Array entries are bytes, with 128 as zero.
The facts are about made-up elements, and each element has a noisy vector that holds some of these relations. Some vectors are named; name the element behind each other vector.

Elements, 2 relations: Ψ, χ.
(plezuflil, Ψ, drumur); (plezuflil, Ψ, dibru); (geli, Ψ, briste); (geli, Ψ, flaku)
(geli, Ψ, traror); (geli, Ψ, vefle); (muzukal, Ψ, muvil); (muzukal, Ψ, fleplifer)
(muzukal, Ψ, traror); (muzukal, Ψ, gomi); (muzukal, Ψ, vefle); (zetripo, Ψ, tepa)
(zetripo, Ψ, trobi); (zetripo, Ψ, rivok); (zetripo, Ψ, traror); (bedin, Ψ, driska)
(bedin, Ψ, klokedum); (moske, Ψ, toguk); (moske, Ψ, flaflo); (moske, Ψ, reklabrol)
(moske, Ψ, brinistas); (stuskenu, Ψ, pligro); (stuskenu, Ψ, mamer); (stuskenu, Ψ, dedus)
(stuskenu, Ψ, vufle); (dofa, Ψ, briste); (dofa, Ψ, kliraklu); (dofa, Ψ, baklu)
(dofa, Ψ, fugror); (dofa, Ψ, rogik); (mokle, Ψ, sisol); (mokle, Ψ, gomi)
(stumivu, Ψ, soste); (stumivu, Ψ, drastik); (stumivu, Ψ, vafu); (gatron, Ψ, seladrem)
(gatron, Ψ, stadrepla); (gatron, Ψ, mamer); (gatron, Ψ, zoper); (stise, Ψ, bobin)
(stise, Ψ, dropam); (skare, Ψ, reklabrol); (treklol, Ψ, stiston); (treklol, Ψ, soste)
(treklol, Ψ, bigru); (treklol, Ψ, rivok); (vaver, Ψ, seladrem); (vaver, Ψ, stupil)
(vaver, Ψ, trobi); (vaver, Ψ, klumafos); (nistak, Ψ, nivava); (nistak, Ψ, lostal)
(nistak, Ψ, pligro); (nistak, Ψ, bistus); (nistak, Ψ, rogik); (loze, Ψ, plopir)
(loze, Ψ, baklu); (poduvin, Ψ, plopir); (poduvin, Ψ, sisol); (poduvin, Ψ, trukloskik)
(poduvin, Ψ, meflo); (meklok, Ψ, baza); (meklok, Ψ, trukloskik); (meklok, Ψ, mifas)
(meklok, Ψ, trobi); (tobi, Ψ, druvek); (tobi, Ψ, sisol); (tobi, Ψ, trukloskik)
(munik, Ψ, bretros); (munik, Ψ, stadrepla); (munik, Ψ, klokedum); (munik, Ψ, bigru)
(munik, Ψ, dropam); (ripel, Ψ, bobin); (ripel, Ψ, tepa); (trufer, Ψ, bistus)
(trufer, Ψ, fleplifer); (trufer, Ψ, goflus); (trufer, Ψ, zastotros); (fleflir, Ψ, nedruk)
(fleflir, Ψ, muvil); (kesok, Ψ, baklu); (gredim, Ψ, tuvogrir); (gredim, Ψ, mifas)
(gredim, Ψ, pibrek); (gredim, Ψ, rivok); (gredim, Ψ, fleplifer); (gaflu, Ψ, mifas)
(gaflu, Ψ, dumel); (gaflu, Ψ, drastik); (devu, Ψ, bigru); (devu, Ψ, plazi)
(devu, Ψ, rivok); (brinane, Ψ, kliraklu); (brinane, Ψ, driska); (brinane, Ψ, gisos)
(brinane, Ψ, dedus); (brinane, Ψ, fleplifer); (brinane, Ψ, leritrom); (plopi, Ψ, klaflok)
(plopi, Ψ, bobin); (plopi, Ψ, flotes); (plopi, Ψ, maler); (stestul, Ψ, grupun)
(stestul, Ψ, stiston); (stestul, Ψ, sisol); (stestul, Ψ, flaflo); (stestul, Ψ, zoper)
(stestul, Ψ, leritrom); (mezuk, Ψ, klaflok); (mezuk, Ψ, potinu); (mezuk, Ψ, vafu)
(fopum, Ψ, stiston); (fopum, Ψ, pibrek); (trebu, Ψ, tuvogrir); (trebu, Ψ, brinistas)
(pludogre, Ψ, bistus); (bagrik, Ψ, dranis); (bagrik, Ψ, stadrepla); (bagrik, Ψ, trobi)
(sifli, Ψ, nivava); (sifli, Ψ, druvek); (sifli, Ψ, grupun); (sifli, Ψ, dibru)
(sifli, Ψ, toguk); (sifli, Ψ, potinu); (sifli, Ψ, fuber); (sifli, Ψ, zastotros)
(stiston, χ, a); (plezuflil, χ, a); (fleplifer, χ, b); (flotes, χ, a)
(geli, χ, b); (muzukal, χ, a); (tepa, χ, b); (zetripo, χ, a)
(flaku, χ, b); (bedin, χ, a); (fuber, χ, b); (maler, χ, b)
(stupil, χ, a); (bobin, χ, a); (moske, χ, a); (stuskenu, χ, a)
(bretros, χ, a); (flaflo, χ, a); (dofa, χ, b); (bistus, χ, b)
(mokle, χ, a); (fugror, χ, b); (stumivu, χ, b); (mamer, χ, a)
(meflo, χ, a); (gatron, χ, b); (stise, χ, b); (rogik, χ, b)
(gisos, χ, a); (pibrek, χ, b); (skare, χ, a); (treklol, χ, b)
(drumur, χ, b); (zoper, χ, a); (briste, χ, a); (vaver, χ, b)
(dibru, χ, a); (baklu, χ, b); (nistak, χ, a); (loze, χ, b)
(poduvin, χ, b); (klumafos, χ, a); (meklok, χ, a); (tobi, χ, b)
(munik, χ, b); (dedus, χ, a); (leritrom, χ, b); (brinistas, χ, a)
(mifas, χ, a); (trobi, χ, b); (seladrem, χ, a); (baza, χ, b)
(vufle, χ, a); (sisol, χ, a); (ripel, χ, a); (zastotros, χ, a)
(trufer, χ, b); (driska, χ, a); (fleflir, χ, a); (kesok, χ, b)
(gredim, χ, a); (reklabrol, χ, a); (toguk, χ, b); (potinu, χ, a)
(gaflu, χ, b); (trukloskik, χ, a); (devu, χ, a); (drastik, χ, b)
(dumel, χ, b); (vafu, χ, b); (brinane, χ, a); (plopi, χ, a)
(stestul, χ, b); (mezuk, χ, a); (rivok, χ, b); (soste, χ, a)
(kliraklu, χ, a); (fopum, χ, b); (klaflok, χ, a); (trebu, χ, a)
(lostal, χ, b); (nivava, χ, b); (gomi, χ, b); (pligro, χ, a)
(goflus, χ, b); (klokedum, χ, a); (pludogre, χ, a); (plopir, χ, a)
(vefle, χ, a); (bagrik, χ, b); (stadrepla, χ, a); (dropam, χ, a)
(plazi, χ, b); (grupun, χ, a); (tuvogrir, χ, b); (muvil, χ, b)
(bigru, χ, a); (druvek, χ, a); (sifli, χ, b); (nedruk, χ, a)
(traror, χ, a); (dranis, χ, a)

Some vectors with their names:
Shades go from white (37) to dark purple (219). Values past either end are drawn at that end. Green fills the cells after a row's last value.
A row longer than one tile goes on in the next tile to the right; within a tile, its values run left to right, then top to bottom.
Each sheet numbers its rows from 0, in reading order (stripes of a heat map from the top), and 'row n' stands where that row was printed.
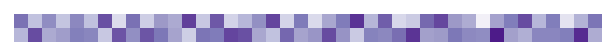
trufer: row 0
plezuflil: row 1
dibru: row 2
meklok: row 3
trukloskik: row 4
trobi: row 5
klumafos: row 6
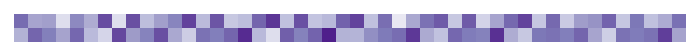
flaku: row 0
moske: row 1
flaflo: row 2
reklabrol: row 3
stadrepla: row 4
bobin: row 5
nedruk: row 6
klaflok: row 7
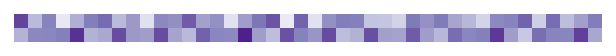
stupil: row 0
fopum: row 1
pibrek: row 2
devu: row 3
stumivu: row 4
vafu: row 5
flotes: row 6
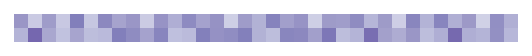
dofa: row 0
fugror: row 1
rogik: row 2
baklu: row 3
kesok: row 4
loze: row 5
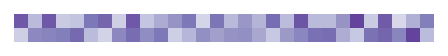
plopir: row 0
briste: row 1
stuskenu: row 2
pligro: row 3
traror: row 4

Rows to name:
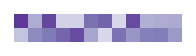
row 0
sisol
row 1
pludogre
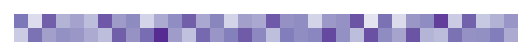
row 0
nistak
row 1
toguk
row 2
goflus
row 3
fleplifer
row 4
zetripo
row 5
mokle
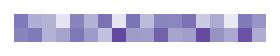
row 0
gatron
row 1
plopi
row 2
treklol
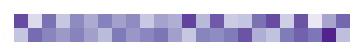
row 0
fleflir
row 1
lostal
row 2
meflo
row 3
bigru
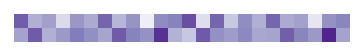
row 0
tobi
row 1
plazi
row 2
muzukal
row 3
tepa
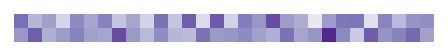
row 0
stestul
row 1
geli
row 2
bedin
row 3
baza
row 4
mezuk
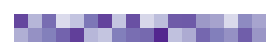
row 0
zoper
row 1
stiston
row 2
muvil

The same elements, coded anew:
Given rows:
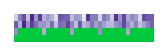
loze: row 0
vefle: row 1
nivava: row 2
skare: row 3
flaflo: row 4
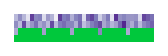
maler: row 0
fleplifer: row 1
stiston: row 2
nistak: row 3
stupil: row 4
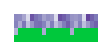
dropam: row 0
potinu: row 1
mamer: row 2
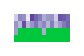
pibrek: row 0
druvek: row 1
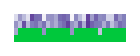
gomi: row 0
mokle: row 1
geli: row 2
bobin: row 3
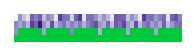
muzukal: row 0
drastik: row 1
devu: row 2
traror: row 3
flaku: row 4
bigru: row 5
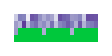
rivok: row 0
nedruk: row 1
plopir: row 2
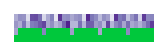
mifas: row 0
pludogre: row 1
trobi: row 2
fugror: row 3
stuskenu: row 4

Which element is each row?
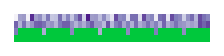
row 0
trufer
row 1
ripel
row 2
gatron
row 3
tepa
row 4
stumivu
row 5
fopum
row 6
meklok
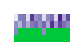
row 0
gaflu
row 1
dofa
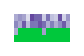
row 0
briste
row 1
stise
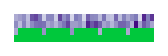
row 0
trukloskik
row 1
plezuflil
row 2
zetripo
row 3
plopi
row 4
baklu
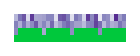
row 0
munik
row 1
soste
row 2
trebu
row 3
sifli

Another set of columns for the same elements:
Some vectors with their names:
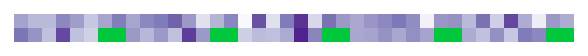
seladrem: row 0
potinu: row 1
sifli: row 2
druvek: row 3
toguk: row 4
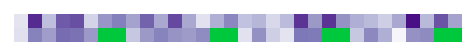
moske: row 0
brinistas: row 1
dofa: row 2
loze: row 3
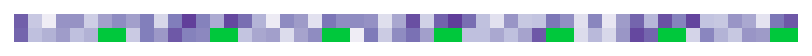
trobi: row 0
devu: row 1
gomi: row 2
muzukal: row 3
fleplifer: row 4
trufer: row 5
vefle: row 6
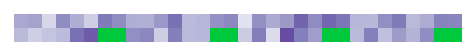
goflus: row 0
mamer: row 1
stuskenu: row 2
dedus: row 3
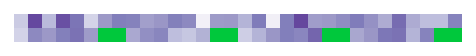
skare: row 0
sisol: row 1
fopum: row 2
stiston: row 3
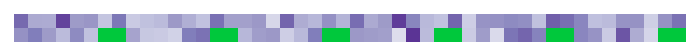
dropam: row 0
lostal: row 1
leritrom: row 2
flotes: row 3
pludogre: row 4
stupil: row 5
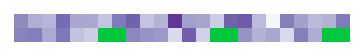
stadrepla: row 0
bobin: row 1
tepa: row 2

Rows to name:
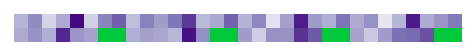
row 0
meklok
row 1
mezuk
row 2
stumivu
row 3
gaflu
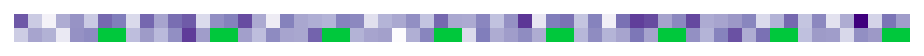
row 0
flaku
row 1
plezuflil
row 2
rivok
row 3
baklu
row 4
mokle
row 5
munik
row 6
mifas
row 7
poduvin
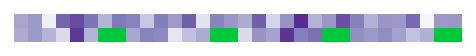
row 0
stise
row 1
plopir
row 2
gredim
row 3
trukloskik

